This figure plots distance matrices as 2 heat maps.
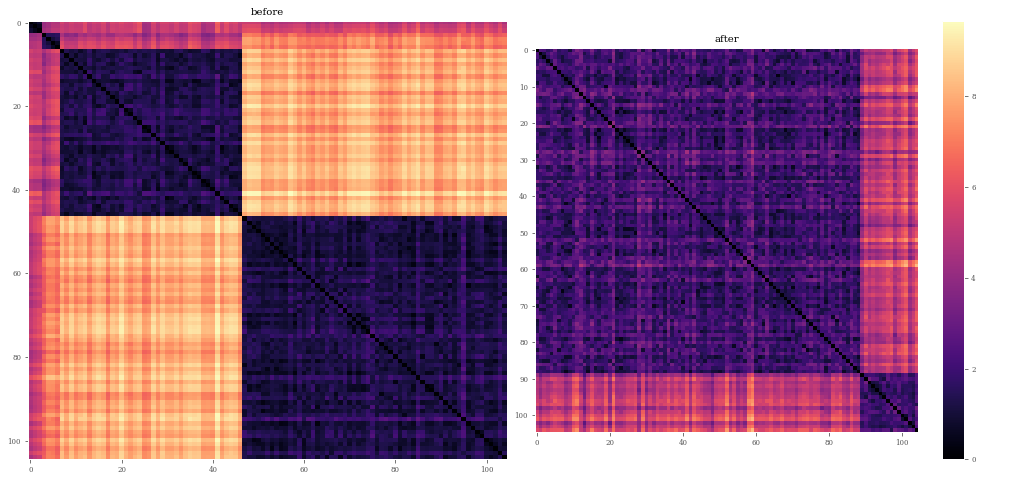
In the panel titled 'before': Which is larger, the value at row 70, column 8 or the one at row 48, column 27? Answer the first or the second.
the second
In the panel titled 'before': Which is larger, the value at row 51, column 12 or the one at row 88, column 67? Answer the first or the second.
the first
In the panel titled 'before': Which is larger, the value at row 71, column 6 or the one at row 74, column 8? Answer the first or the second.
the second
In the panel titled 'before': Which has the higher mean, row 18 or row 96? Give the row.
18
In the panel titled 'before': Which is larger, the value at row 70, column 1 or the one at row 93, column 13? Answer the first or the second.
the second
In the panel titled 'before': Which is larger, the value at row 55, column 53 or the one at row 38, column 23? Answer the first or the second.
the second
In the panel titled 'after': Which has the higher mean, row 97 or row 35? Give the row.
97
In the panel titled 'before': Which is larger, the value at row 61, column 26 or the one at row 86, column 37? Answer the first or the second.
the second
